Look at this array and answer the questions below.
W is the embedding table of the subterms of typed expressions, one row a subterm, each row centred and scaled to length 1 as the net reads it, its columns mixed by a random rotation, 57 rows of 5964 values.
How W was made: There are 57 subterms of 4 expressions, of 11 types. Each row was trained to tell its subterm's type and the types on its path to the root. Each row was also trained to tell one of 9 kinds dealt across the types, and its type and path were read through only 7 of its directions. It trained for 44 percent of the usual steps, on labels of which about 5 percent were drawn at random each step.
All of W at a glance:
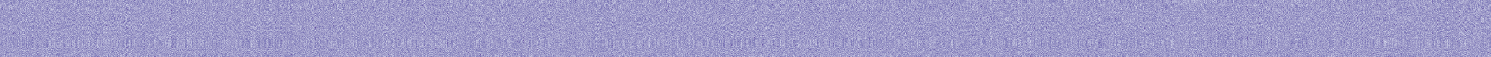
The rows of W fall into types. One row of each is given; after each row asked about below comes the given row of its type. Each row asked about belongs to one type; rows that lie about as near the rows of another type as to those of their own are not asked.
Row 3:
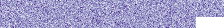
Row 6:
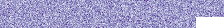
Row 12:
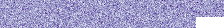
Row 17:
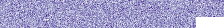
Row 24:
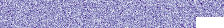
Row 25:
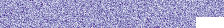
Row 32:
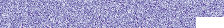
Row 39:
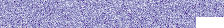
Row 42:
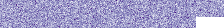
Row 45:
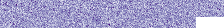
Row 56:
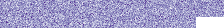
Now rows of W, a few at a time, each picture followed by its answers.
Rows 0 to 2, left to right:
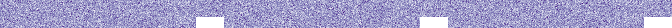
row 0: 24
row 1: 32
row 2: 24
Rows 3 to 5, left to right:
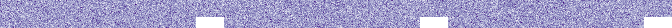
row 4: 25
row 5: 25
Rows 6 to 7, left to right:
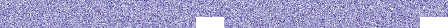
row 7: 45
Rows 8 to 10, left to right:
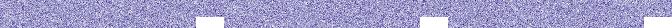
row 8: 6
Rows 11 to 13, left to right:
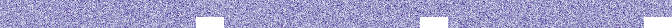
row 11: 42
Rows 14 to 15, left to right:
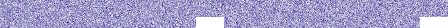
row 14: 17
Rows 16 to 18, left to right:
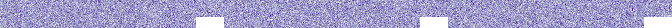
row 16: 42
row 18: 17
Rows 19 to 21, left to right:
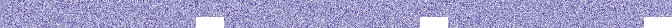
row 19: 17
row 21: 32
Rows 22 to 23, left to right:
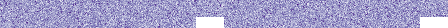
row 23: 12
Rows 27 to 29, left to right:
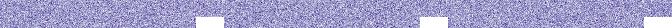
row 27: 6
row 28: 32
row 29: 6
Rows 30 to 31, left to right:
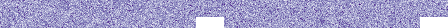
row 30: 17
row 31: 3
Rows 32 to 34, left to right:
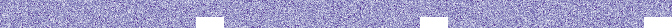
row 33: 24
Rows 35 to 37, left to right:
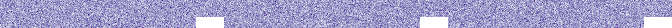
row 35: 12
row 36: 56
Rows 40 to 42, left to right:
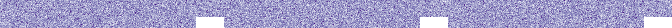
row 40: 3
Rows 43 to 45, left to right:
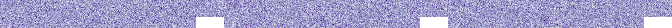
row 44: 12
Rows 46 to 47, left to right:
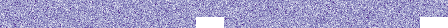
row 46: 32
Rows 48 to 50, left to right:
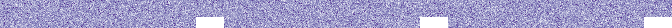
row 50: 25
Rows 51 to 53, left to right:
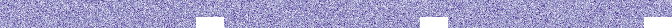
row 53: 12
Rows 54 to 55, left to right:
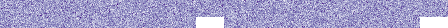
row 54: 24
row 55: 6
